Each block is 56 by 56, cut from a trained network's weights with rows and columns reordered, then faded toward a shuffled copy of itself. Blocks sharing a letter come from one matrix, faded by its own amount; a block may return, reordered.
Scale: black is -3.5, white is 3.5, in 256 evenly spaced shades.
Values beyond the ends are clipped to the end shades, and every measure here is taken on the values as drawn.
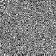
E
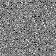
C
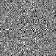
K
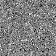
C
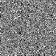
E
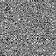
E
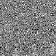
E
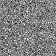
C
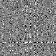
K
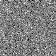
C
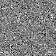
C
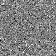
C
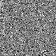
C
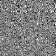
K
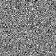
E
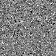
C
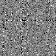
K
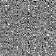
K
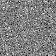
C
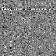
K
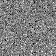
C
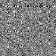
K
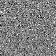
C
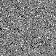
C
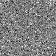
C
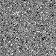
C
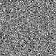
E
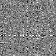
K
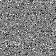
C
